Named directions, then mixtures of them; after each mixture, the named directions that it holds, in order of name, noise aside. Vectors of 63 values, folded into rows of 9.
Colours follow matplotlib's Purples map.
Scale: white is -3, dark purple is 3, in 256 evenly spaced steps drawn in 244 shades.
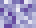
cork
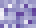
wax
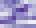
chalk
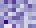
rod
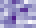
chalk, cork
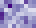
cork, wax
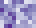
cork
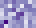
rod, wax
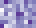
cork, rod, wax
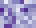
cork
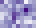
chalk, cork, wax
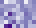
cork, rod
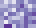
rod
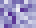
cork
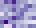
chalk, rod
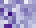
cork, rod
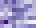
chalk, rod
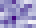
chalk, cork, rod
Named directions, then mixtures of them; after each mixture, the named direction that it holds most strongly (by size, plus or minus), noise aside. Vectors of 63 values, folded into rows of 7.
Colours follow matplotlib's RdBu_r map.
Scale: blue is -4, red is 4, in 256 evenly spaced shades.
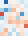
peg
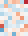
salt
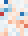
peg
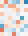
salt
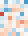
peg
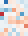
peg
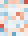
salt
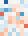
peg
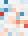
peg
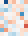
peg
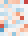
salt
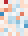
peg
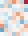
salt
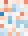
peg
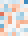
salt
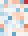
salt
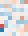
salt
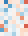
salt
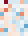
peg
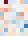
peg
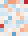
salt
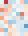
peg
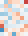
salt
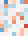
salt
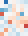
peg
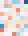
salt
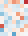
salt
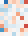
salt
